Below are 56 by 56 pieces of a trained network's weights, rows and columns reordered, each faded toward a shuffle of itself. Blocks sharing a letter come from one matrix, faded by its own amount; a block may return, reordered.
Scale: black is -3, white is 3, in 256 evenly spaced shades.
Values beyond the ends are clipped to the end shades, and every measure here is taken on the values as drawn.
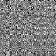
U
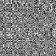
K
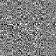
U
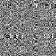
U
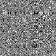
K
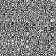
U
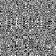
U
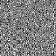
K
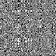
K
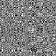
U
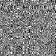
K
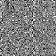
K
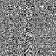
U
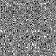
K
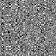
K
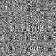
K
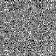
K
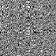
U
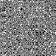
K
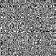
U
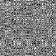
U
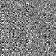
K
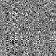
K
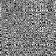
U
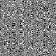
K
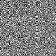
U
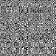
U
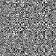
K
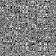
K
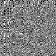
K
